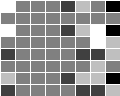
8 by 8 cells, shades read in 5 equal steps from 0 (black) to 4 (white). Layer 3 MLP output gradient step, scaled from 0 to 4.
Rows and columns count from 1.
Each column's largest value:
4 2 2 2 2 3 4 3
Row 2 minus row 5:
1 0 0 0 0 1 1 -1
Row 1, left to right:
4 2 2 2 1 3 2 0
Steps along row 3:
down same same down up up down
